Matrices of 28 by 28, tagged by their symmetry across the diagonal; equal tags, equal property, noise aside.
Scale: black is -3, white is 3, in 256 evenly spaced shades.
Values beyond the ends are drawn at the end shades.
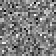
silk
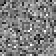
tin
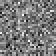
silk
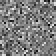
tin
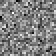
tin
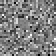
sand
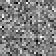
sand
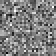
sand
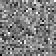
sand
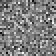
tin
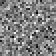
tin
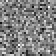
silk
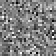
sand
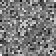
tin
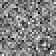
tin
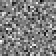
sand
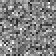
silk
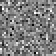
silk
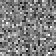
sand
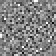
tin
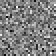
sand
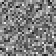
tin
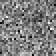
silk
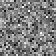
silk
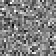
silk
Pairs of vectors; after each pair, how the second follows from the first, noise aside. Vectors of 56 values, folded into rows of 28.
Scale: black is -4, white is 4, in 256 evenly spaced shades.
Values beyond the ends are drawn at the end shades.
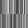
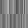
shrunk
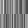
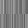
shrunk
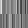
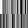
scaled up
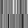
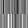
wrapped around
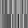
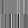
partly zeroed
